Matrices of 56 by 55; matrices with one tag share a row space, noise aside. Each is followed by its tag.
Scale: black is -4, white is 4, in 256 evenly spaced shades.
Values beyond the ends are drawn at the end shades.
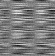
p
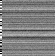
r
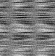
p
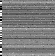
r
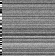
r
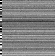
r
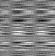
p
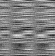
p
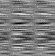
p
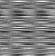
p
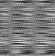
p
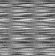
p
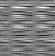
p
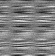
p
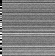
r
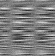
p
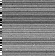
r
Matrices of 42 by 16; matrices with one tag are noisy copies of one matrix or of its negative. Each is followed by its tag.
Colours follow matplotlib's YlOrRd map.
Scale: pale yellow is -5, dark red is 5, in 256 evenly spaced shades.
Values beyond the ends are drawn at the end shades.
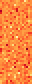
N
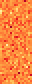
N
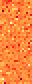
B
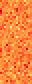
N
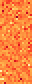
B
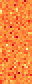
N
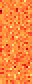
N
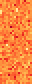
N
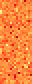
N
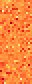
B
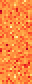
N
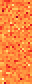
B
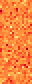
N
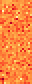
B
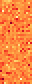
B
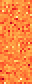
B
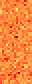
N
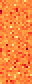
N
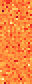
B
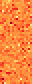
B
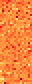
B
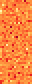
N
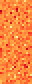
N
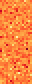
N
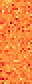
B
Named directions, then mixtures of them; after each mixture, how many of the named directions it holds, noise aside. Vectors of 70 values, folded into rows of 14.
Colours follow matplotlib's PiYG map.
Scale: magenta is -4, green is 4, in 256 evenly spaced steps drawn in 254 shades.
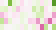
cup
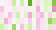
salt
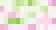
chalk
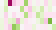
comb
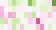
three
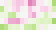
one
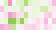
two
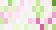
one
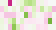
three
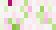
one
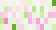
three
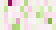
one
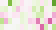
one
